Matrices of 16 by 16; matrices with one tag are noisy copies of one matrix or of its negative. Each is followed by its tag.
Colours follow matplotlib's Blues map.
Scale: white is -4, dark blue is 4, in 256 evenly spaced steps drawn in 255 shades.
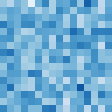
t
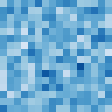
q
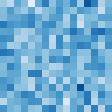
t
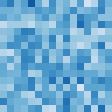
t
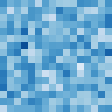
q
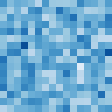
q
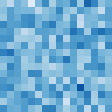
t
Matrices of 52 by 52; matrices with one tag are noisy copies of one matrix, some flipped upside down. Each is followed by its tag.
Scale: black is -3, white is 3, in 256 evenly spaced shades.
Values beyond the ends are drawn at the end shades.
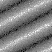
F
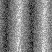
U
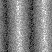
U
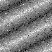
F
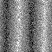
U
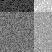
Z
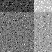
Z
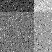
Z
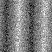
U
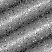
F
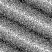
F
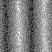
U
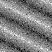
F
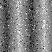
U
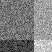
Z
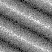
F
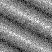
F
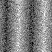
U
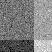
Z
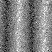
U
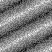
F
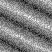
F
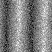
U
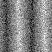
U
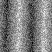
U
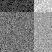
Z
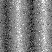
U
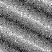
F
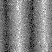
U
